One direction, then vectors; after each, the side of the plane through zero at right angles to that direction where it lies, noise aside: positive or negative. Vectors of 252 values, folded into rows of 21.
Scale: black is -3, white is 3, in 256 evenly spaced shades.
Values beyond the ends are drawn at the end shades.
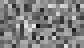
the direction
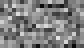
negative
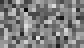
positive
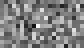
negative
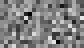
negative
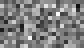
positive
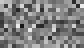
positive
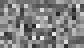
negative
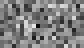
positive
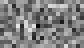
positive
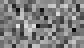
positive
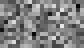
positive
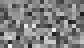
positive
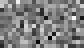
positive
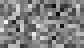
negative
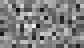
positive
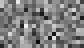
positive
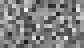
negative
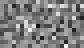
positive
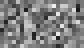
positive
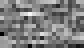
positive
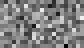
negative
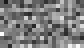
negative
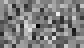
positive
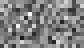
positive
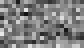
negative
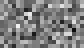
positive
